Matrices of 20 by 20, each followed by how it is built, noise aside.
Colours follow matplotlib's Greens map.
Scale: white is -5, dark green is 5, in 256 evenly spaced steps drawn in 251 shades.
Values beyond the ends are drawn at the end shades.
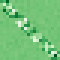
banded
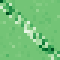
banded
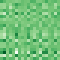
low rank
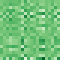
low rank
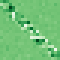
banded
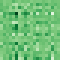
low rank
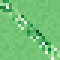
banded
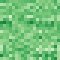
low rank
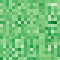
low rank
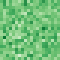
low rank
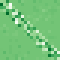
banded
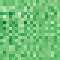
low rank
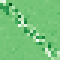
banded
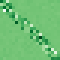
banded
